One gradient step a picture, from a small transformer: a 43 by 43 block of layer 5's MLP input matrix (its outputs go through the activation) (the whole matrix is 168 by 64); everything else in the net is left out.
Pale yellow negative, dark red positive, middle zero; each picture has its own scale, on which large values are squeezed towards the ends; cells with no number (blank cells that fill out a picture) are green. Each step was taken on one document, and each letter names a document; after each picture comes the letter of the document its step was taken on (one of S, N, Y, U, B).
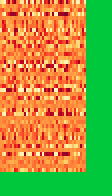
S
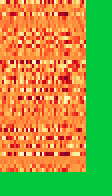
S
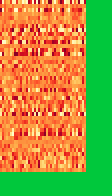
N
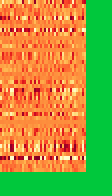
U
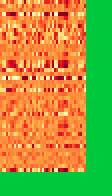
S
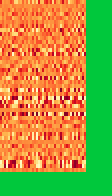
N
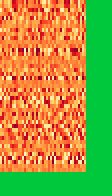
N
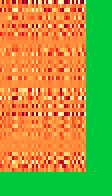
N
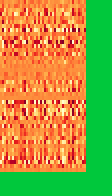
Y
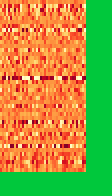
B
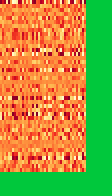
N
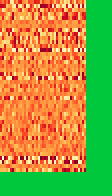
B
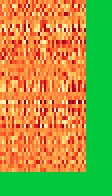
Y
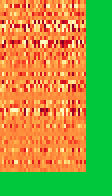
Y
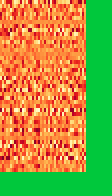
U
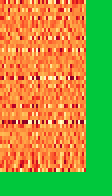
B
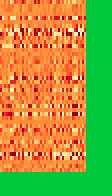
U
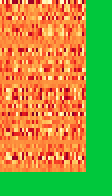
N
